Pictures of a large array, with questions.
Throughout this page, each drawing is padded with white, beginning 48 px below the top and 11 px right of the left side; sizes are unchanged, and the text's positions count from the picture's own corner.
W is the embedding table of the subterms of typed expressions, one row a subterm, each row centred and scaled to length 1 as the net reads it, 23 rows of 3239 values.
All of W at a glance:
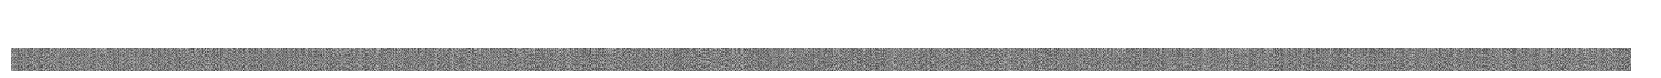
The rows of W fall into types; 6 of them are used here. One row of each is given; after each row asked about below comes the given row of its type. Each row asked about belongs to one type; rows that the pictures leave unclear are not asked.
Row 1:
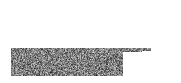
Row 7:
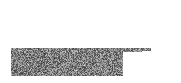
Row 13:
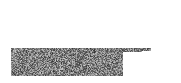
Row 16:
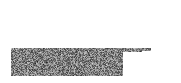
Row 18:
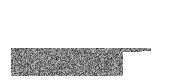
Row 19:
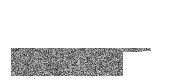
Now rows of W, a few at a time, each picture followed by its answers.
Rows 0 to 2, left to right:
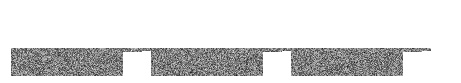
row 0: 1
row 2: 18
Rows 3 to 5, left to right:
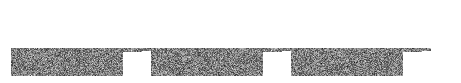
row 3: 13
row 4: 1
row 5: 18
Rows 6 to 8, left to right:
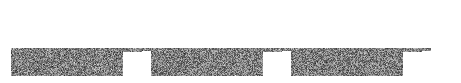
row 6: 7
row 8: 16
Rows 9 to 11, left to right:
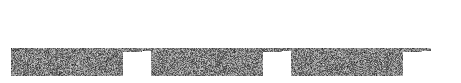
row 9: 19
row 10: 13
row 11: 18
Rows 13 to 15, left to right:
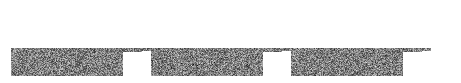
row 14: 13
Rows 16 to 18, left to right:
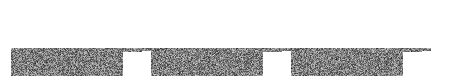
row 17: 18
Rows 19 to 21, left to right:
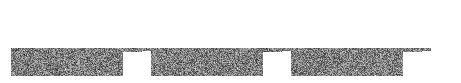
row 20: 1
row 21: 7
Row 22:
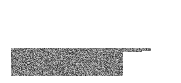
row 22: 16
